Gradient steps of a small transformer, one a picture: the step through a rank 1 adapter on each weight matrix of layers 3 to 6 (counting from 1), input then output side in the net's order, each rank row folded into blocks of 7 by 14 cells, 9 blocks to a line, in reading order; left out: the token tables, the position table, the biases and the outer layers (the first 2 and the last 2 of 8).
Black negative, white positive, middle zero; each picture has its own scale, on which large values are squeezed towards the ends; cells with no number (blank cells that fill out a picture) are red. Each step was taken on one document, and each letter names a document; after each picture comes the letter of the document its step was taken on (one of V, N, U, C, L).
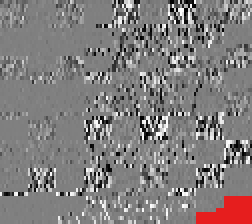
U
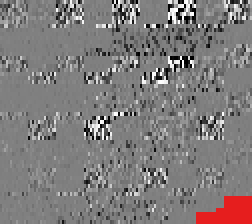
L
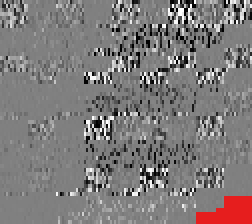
U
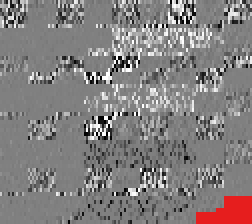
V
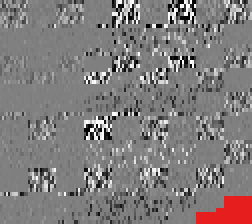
L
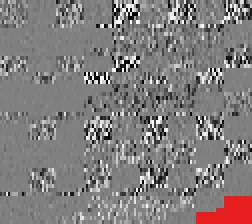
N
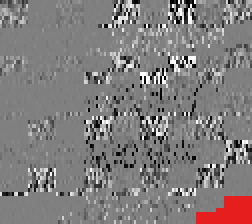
U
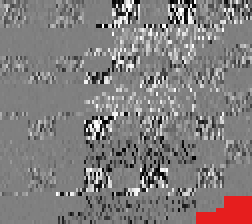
U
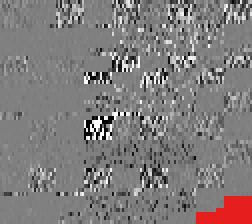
U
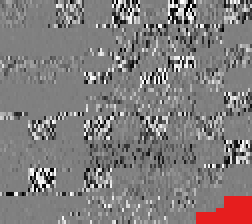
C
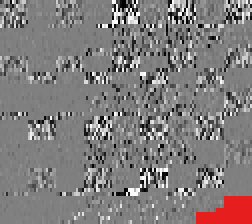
V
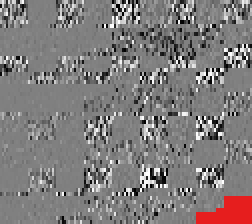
N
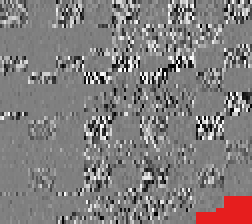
N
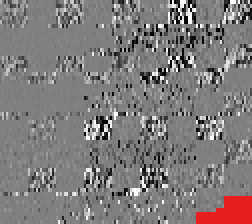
C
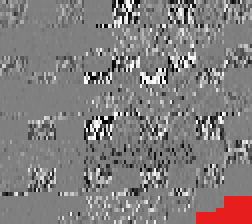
U
